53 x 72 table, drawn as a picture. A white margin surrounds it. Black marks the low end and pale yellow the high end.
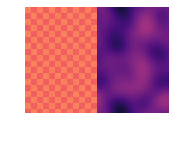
The table splits into one row of 2 panels. Panel 1,1: high, checkered, faint in contrast. Panel 1,2: low, smooth.
